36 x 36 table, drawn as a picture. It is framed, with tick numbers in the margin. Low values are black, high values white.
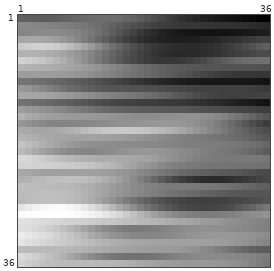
Neither half mirrors the other. The bottom left is the ninth with the highest average. The grain runs across in streaks. Values rise toward the bottom left. The ninth with the lowest average is the top right.
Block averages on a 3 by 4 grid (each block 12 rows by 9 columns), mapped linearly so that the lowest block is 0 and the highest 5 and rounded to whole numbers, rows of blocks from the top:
3200 / 4321 / 5432
